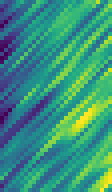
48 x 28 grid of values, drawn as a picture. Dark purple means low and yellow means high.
There is an overall slope up to the right. The values follow a bell shape. Streaks slant up to the right.
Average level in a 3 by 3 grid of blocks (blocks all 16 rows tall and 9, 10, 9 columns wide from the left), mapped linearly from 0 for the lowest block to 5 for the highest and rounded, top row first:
034
035
134
